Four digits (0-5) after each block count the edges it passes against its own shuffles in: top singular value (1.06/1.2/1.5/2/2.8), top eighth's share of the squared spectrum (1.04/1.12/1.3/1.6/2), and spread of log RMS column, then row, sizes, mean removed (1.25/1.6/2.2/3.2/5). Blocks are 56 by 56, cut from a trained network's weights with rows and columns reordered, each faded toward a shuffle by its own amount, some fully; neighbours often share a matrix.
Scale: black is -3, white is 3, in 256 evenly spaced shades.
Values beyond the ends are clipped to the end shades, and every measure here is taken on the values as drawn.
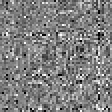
3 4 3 2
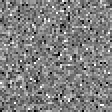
0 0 0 0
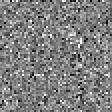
2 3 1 1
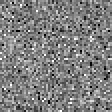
2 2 1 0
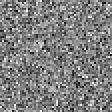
0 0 0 0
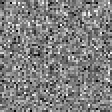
3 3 1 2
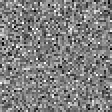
2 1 0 0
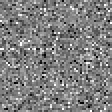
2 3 1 1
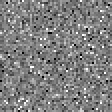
0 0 0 0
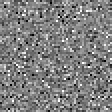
2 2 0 1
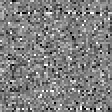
3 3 1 2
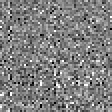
3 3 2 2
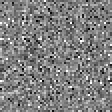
2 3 1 1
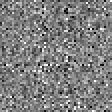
3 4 2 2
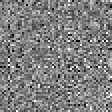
3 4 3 2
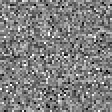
1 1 0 0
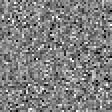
1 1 0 0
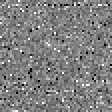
2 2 0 0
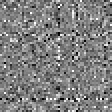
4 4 2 2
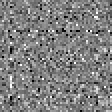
3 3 1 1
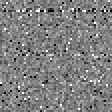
3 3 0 1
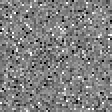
0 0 1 0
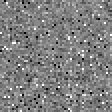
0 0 0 0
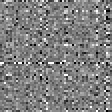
4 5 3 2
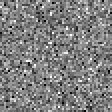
0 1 0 0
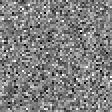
1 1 0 0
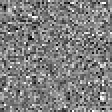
3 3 1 1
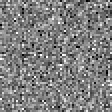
2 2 1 0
